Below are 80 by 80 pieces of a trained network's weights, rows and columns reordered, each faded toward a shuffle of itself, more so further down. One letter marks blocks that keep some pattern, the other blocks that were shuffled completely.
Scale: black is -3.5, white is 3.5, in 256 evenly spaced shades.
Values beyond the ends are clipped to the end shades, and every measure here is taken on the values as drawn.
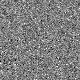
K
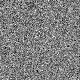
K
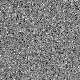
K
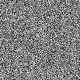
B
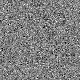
K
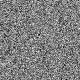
K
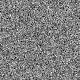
B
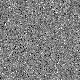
K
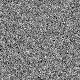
B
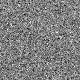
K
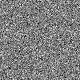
B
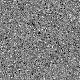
K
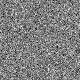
B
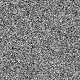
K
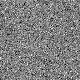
K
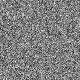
B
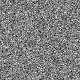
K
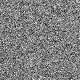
B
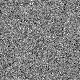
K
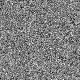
B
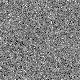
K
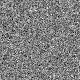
B
